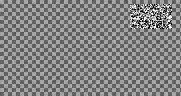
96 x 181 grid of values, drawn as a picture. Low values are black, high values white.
Odd patch: rougher, in the top right. Grain: checkered. Roughest part: top right.
